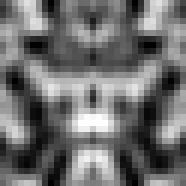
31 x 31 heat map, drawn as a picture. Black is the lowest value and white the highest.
The centre is the ninth with the highest average. The left and right halves mirror each other. The field is mottled with small blotches.
